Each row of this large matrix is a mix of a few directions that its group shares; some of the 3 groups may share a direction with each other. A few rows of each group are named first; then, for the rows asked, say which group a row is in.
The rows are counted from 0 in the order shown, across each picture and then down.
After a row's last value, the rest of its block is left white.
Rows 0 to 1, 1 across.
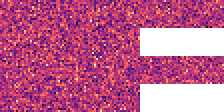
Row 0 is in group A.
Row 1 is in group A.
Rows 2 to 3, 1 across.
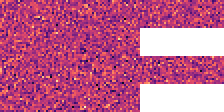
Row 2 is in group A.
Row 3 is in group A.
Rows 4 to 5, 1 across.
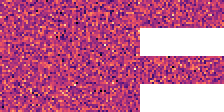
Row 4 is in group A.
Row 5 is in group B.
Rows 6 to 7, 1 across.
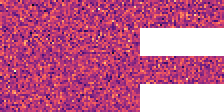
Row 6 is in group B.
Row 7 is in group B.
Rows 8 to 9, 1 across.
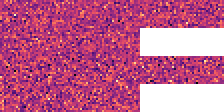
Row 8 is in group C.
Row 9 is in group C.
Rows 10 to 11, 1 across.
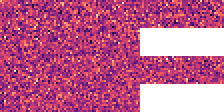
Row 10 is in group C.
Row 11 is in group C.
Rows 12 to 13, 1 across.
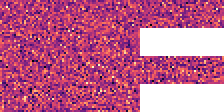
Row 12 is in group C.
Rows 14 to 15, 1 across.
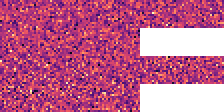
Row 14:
C
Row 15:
C
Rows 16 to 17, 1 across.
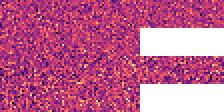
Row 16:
A
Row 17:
A
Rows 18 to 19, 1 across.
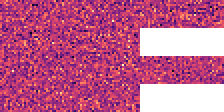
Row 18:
B
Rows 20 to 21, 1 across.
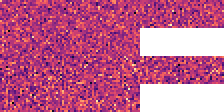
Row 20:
B
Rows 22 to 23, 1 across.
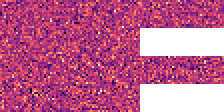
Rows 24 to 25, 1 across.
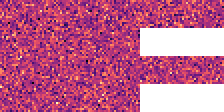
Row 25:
A
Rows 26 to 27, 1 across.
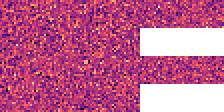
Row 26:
A
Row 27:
A
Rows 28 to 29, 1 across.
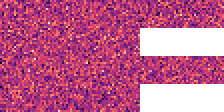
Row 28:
C
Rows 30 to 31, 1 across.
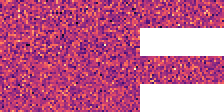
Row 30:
A
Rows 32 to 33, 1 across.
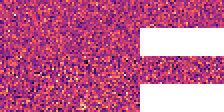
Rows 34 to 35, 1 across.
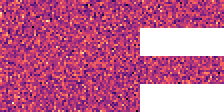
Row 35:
A
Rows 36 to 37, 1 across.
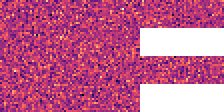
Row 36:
A
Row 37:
B
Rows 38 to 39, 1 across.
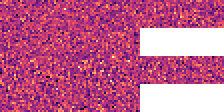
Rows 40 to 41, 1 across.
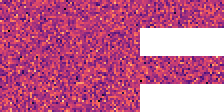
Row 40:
B
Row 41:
A
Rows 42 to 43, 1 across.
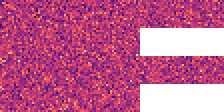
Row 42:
A
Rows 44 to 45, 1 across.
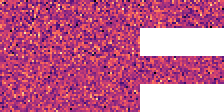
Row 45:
C
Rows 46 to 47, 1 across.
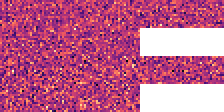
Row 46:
C
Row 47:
A
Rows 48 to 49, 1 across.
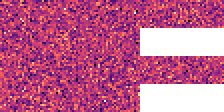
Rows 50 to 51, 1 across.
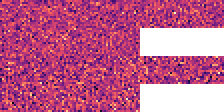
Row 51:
A
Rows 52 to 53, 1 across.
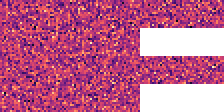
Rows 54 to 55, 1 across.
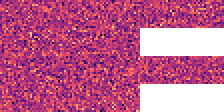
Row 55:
A
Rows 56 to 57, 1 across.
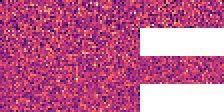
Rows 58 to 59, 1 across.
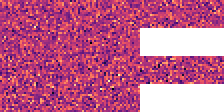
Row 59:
C
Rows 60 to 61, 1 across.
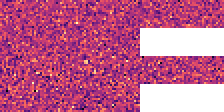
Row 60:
A
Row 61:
A
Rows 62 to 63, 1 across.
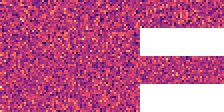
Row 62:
B
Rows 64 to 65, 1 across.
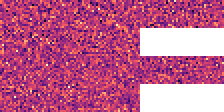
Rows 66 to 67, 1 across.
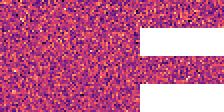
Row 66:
B
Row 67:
B
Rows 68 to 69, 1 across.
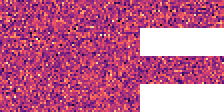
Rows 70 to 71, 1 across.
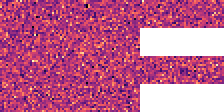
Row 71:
B
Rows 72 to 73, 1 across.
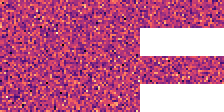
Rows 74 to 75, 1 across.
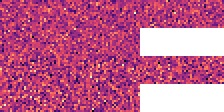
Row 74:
B
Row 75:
A
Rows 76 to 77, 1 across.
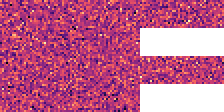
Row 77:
C
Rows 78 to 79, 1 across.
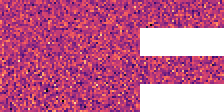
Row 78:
C
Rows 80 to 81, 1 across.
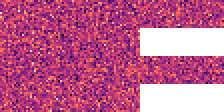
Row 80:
A
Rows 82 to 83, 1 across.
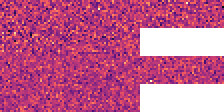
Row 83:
C
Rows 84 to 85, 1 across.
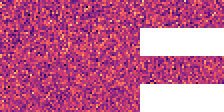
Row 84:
A
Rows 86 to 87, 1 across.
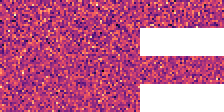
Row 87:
A
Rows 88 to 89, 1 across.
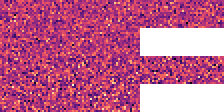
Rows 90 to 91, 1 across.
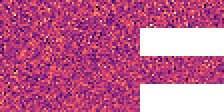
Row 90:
C
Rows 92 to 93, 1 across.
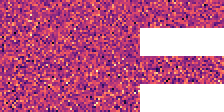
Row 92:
C
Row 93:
C
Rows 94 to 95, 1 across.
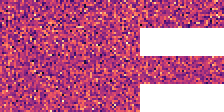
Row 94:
A
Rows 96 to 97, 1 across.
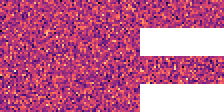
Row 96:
A
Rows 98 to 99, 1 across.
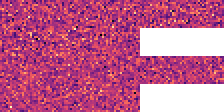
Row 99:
C
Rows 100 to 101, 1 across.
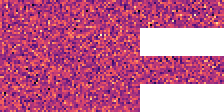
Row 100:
C
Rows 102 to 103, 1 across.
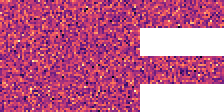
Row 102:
A
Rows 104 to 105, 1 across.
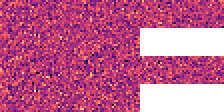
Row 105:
A
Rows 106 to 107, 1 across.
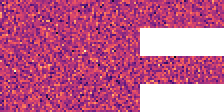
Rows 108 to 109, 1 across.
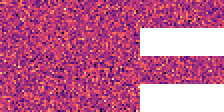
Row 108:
B
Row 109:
A
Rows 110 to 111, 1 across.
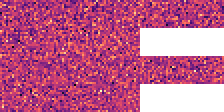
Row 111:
B
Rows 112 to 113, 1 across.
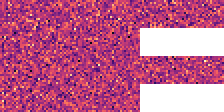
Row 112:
C
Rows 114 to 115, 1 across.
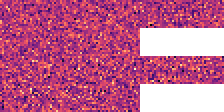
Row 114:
C
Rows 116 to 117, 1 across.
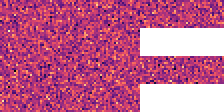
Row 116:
C
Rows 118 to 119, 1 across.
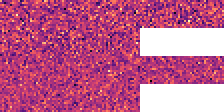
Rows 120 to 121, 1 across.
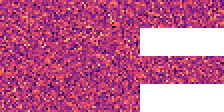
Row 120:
C
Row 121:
C
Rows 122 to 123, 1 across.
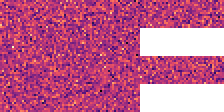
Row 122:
A
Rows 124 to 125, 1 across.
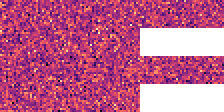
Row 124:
A
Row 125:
A
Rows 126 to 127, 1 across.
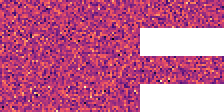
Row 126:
C
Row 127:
C
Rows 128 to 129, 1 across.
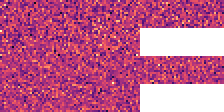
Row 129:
C
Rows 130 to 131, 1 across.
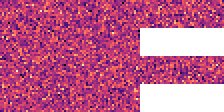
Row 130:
C
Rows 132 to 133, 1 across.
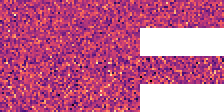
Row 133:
C
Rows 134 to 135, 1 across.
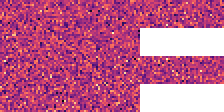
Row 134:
C
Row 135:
A
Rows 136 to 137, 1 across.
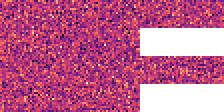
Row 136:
A
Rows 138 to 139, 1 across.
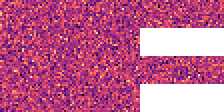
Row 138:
A
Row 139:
B
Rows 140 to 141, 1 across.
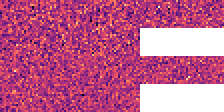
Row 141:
B
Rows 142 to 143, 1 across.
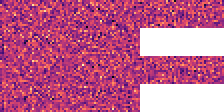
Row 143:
B
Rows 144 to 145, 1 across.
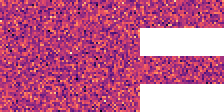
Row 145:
A
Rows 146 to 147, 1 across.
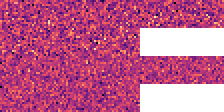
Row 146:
C
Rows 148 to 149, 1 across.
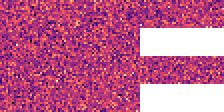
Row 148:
A
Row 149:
A
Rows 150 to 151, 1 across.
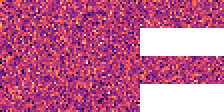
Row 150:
A
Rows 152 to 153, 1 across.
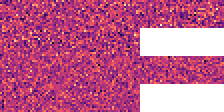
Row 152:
B
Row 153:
C
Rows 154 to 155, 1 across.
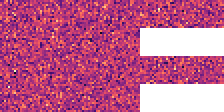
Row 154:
C
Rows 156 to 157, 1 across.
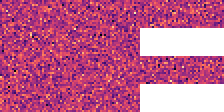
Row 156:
B
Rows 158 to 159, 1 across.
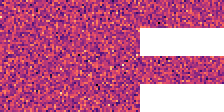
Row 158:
A
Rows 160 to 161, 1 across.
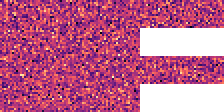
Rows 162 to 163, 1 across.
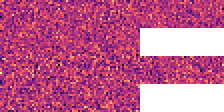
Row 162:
A
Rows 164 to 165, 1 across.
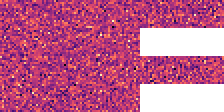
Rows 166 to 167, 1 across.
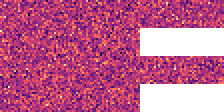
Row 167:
B
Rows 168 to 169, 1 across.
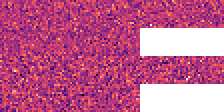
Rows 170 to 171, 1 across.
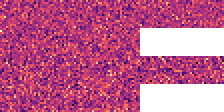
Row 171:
C
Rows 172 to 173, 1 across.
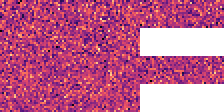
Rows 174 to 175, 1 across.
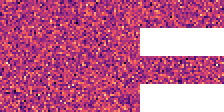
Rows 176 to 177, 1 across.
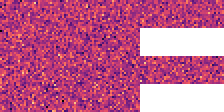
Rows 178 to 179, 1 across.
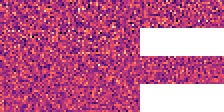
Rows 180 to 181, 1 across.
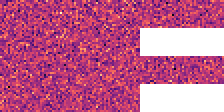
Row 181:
B
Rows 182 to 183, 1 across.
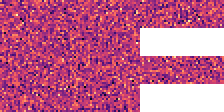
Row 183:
C
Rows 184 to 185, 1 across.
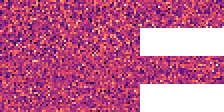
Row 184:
A
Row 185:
B
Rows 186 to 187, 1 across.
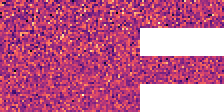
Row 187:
B
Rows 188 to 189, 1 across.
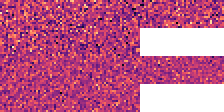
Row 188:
A
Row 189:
A
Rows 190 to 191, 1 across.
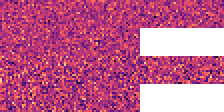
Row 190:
C
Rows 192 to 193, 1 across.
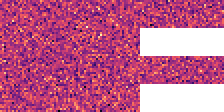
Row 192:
C
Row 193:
A
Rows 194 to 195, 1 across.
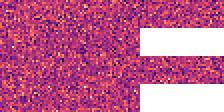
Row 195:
C
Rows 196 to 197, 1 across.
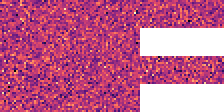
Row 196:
B
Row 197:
C
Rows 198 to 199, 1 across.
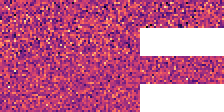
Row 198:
C
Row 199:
C
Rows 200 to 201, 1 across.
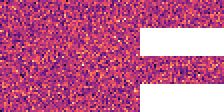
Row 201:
B
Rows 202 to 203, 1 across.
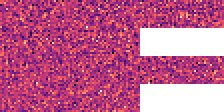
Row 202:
B
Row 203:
C
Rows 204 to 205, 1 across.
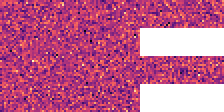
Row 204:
C
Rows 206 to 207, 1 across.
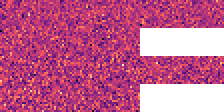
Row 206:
A
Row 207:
A
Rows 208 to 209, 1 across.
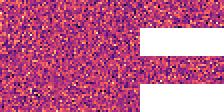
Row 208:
A
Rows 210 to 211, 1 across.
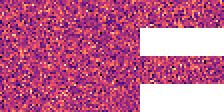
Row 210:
C
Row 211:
B
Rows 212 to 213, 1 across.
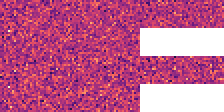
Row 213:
C
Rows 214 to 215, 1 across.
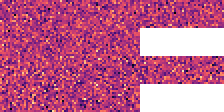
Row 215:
A
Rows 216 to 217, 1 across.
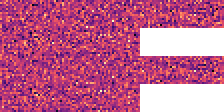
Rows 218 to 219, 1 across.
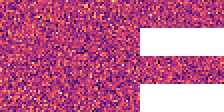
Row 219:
A
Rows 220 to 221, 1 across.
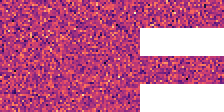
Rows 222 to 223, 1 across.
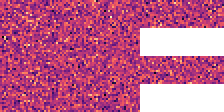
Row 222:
C
